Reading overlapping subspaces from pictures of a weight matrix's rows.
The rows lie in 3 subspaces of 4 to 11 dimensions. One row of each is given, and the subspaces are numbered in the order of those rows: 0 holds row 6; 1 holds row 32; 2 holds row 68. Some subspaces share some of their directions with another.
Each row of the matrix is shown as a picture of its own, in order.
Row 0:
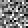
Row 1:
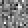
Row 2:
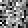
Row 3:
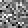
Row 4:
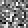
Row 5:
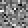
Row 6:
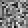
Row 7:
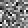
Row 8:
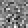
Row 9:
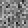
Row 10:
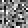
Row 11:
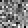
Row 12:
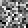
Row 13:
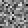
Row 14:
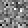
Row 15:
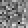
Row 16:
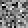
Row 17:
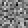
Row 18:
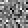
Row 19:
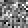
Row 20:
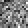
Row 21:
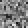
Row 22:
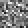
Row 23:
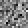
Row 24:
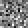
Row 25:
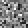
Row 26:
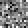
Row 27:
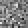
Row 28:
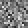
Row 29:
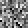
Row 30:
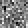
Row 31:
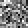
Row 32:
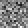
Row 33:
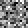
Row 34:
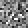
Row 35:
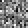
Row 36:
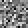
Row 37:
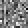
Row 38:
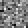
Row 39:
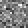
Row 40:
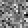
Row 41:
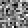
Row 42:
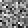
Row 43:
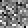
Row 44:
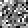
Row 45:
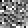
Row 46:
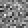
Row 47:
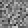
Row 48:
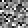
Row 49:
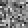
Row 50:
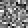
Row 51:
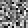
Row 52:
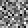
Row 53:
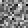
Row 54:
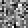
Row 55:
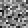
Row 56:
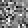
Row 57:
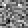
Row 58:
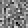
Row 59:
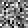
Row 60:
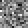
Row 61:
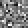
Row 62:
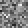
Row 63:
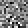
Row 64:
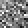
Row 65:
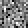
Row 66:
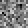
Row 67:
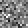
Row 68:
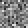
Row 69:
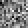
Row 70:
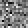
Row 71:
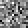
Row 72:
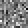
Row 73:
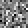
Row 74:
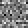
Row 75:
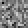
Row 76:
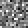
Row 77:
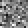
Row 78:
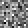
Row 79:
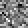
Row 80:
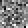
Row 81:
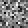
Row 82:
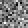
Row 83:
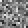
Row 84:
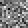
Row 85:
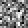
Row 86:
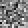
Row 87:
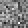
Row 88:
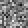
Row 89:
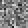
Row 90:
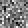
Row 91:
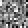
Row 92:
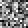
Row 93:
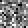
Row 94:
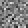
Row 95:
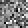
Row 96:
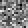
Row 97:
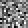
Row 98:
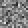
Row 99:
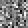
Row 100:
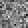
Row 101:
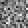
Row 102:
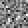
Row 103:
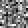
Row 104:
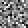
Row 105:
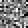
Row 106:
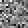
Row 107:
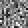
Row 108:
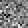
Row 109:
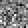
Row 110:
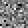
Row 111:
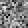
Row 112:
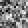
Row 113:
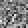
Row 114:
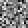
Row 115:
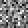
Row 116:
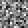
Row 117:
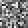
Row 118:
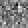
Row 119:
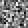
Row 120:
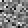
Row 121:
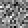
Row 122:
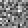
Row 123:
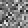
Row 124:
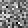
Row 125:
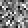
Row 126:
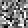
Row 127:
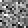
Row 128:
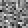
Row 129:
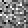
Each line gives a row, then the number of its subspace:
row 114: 2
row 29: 1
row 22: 1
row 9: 2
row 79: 1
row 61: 1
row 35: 1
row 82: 2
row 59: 2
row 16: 0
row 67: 0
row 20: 1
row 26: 1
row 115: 2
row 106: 1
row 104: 2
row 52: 2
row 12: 2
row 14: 2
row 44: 1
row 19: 1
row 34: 1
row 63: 2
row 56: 1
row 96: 1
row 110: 2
